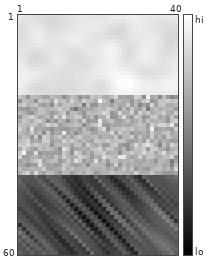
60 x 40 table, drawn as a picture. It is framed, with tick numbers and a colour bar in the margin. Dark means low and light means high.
It is made of 3 by 1 panels. Panel 1,1: very high, blotchy, faint in contrast. Panel 2,1: high, fine-grained. Panel 3,1: low, slanting down to the right.
